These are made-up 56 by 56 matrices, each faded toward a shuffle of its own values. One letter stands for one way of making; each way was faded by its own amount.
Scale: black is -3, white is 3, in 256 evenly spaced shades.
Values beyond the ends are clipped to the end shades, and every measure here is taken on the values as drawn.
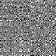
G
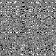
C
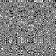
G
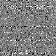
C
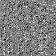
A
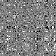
G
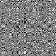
G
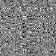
C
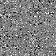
A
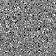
A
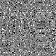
A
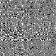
C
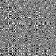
G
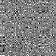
C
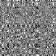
G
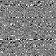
C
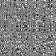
G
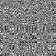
G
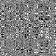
G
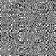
G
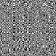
G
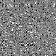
A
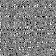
C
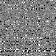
C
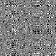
G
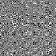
G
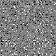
A
